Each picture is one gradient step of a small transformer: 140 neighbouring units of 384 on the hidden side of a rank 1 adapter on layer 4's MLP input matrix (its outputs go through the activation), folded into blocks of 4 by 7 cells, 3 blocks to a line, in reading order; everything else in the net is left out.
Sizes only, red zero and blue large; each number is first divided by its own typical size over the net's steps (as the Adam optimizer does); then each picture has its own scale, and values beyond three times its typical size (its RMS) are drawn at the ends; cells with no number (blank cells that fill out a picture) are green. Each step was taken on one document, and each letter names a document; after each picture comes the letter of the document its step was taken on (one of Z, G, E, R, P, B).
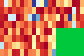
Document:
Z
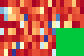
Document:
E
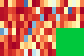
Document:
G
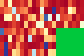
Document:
E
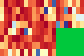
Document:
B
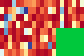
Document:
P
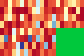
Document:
G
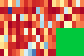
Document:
G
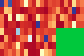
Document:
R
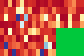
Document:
E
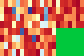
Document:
Z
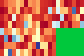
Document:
B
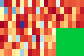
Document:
Z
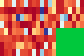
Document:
G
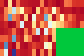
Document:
E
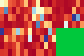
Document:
R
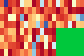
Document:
G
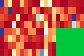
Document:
R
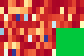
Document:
E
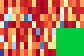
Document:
P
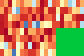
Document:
Z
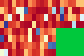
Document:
P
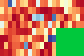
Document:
G
